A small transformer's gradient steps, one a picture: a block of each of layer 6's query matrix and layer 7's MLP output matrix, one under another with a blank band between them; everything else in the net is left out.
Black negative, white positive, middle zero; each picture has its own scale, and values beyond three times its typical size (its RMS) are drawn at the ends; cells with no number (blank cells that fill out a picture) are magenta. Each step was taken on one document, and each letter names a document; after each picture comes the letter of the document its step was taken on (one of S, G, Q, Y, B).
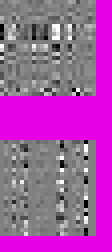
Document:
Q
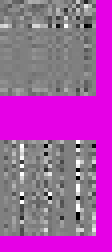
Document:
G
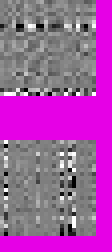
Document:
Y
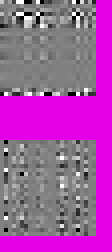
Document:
Q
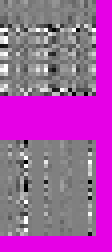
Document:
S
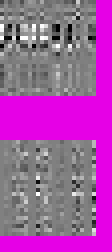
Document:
G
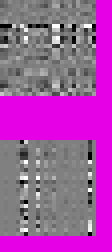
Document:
S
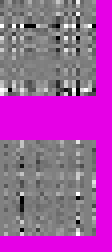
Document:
G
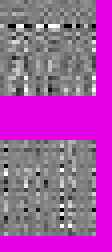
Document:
Y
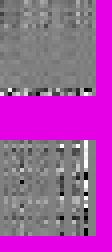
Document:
Q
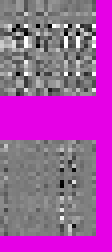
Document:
Y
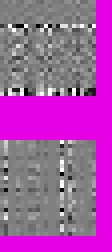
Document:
Y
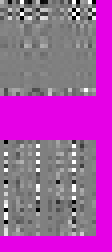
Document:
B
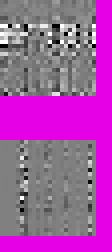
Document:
S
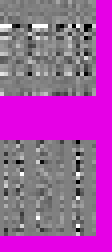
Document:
G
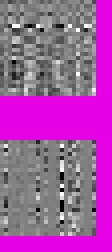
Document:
Y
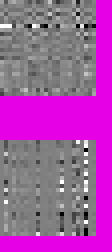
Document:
Q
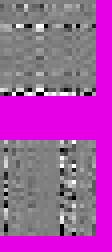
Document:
Y
